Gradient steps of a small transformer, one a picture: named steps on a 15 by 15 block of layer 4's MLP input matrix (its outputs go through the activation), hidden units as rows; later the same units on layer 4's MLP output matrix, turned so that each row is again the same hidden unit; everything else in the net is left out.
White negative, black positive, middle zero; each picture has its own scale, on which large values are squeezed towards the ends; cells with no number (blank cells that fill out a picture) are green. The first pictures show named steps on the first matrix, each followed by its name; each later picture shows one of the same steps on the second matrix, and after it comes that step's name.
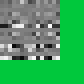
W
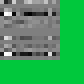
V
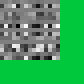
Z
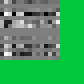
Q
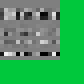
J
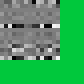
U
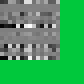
W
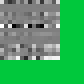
W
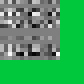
Q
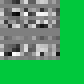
Q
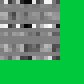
U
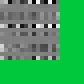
U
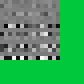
Z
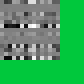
W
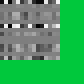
U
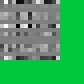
U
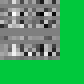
Q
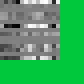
U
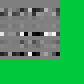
J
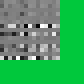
Z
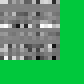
W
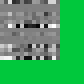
W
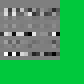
J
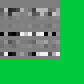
J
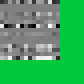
W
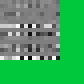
Z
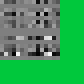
V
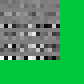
Z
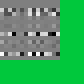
J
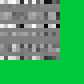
U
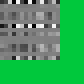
U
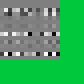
J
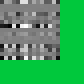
W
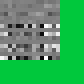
Z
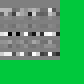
J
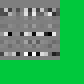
J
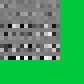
Z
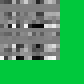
W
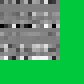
W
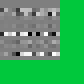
J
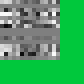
Q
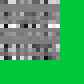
W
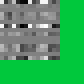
U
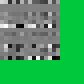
W
